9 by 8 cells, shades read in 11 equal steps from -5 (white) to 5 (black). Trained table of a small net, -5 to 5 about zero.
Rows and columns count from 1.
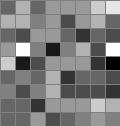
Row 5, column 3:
2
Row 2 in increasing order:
-2 -2 -2 -1 -1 0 1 2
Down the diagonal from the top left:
1 -2 -1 4 -1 1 2 -2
